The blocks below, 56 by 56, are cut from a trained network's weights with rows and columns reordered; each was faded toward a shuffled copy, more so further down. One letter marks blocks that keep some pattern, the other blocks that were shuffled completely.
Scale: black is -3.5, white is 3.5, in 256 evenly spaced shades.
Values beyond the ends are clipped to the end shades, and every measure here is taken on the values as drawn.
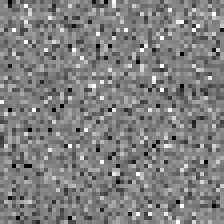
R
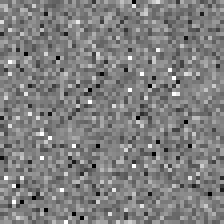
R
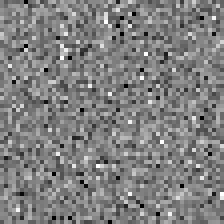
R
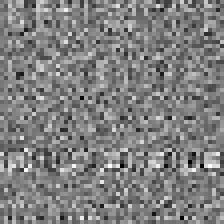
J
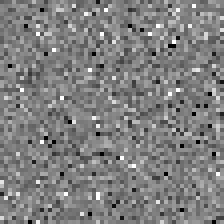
R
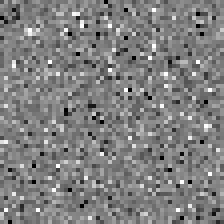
R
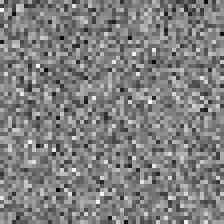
R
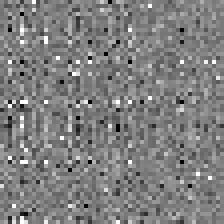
J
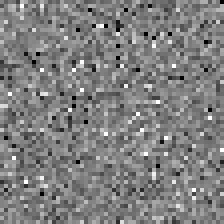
R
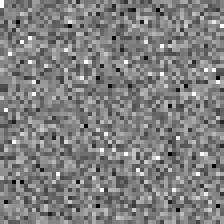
R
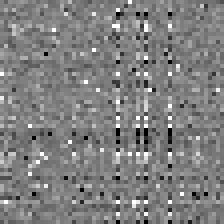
J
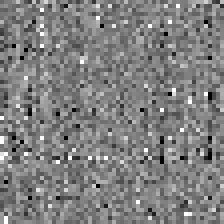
J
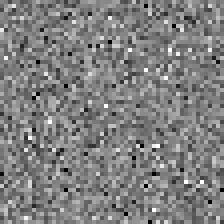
R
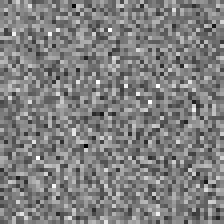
R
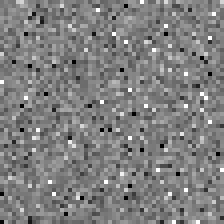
R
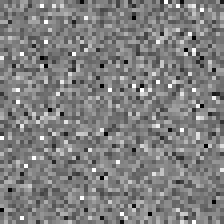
R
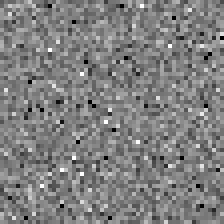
R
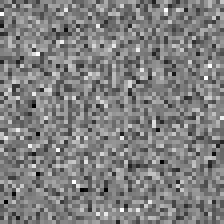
R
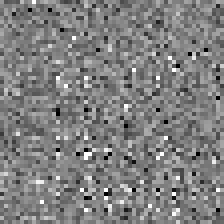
J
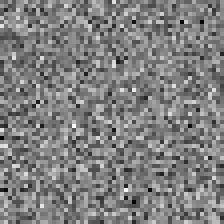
J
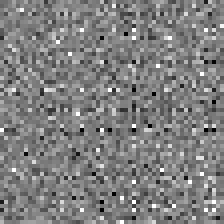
J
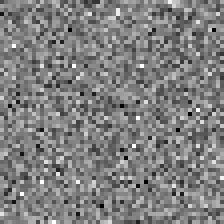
R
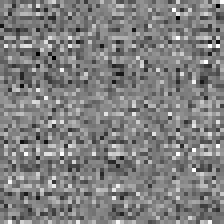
J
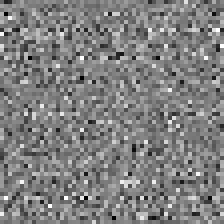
J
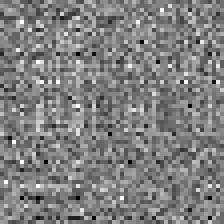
J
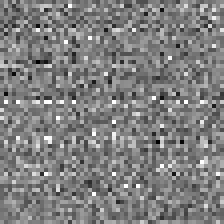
J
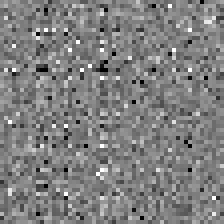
J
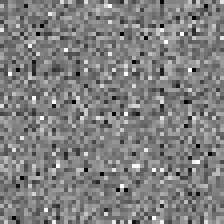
J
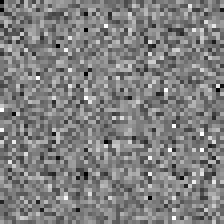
J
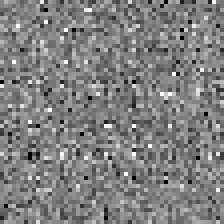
J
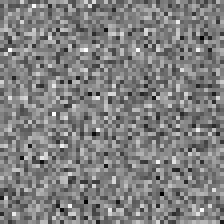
J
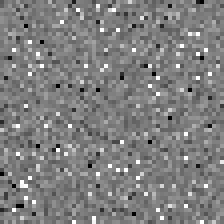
R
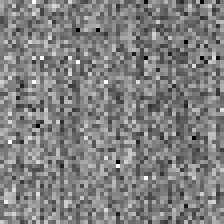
J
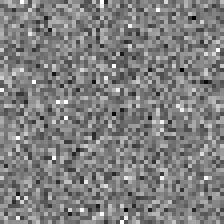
R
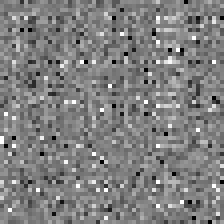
J
